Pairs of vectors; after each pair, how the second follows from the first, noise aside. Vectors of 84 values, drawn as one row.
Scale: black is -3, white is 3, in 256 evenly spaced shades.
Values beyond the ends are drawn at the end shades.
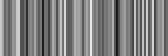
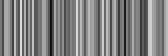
reversed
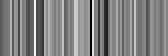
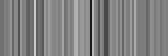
shrunk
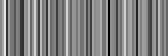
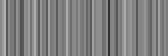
shrunk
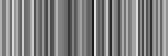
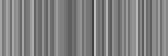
shrunk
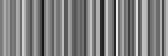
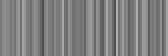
shrunk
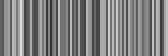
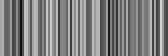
negated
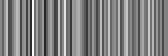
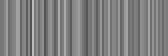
shrunk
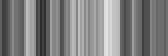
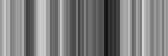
negated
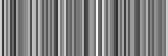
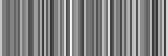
reversed
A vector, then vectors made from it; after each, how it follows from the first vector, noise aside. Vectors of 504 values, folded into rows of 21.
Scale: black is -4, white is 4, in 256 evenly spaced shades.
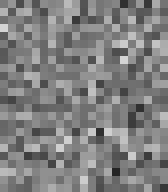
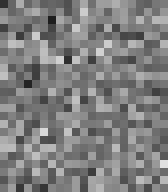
reversed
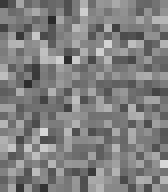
reversed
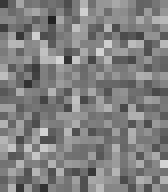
reversed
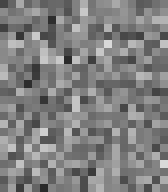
reversed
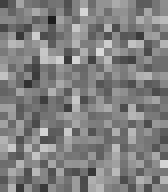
reversed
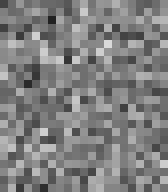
reversed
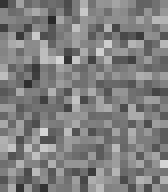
reversed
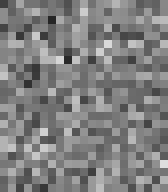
reversed
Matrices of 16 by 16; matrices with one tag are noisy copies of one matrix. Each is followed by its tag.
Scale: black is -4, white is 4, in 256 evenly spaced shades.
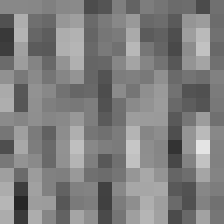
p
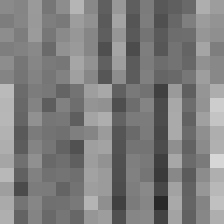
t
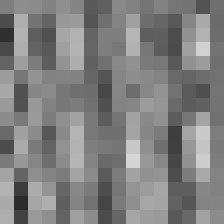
p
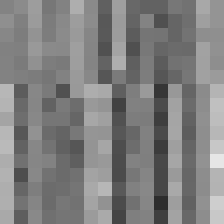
t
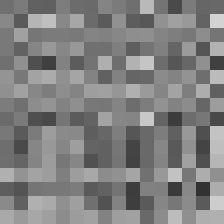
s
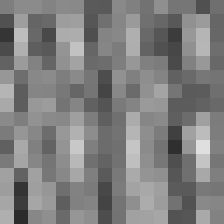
p
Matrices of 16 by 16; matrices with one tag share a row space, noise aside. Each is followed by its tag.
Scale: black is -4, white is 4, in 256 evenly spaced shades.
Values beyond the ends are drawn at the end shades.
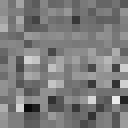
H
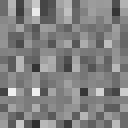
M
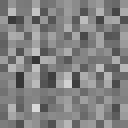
M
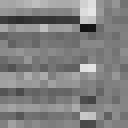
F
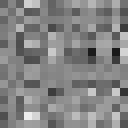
H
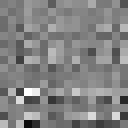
H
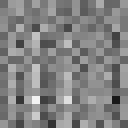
M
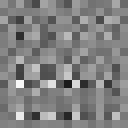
M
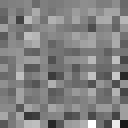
H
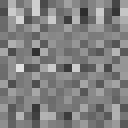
M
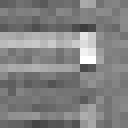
F
